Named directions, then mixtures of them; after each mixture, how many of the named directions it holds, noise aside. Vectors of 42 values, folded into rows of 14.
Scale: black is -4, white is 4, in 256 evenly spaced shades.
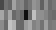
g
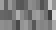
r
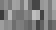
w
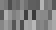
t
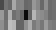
one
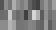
two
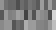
two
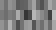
two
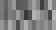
two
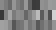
three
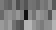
three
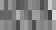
one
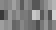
two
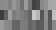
two
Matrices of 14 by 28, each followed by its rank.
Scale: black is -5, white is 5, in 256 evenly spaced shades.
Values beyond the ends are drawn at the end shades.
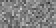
full rank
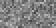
full rank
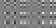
one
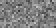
full rank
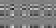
one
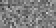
full rank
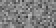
full rank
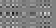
one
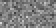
full rank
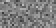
full rank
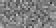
full rank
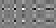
one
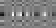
one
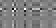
one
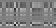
one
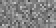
full rank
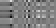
one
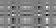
one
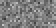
full rank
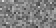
full rank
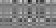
one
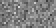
full rank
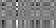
one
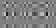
one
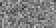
full rank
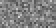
full rank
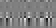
one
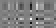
one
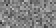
full rank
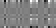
one
